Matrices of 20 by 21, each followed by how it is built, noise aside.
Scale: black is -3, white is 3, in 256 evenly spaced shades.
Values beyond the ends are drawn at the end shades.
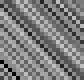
Toeplitz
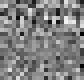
low rank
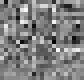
low rank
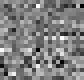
low rank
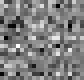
low rank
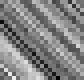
Toeplitz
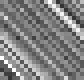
Toeplitz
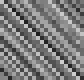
Toeplitz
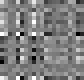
low rank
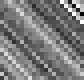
Toeplitz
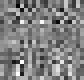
low rank
